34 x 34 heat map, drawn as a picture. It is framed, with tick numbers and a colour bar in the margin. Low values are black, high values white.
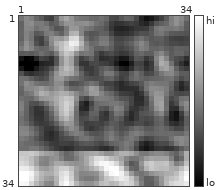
Seam: horizontal, 80% of the way down, the bottom part higher. Lone odd cells: none. Grain: blotchy.
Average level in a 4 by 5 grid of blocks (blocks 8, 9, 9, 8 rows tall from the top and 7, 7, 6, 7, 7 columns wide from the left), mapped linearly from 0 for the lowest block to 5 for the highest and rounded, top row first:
2 4 1 0 1 / 1 3 1 0 2 / 1 2 1 1 1 / 5 4 5 3 4
